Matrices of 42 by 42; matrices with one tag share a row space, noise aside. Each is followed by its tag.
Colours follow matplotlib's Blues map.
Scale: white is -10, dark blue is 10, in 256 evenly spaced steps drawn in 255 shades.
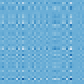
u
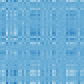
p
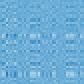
p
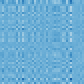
u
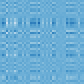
p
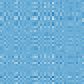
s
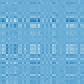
p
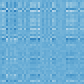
p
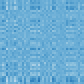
p
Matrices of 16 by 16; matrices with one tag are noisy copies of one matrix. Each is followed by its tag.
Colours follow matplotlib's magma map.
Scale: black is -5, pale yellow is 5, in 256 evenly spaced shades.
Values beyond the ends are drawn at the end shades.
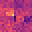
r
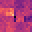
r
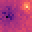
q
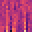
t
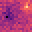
q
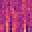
t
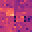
r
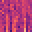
t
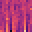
t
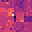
r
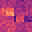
r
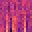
t
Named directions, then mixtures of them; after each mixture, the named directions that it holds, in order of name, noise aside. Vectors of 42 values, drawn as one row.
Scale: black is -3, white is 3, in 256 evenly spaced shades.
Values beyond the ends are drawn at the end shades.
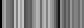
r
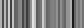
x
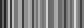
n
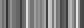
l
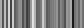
x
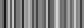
n, r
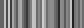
r, x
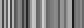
x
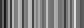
n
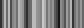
r, x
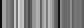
r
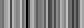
l, x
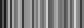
n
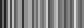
n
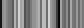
r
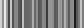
n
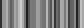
l, r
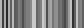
l, x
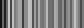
n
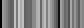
r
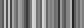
r, x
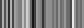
x
